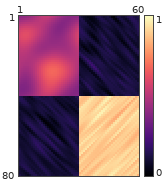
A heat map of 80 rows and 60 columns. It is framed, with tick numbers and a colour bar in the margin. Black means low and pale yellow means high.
It is made of 2 by 2 panels. Panel 1,1: middling, smooth. Panel 1,2: very low, slanting down to the right, faint in contrast. Panel 2,1: very low, slanting down to the right, faint in contrast. Panel 2,2: very high, slanting up to the right, faint in contrast.
